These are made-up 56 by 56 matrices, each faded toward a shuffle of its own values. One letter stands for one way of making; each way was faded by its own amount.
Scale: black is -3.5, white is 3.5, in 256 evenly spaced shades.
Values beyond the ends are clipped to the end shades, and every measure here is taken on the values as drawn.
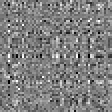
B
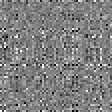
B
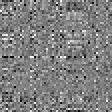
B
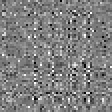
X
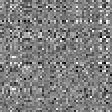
B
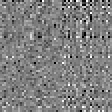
X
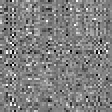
X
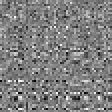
B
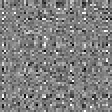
X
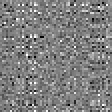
X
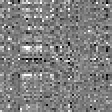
X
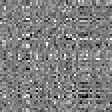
X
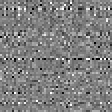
B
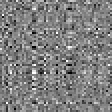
B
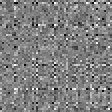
B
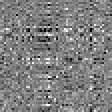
X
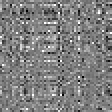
X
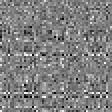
B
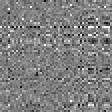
B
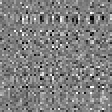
X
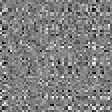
X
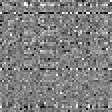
B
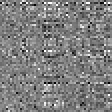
B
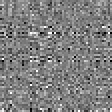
B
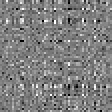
X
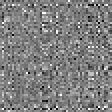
X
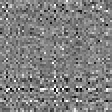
B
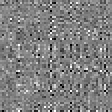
X
